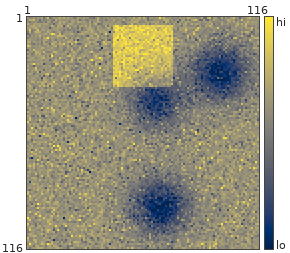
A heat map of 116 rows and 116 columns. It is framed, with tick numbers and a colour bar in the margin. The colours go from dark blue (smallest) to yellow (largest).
Neither half mirrors the other. The ninth with the highest average is the top middle. An odd patch, higher than its surroundings, sits in the top middle. There are three dips.
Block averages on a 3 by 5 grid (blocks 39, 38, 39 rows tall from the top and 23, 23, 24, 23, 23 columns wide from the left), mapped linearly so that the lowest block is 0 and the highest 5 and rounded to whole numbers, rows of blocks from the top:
3 3 5 1 0 / 3 3 1 2 3 / 3 3 0 1 3
